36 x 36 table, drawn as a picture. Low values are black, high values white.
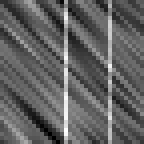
The ninth with the highest average is the bottom middle. On average the colour sits 40% of the way up the scale. No overall slope runs across the table. Columns 17 and 28 differ from the columns beside them.
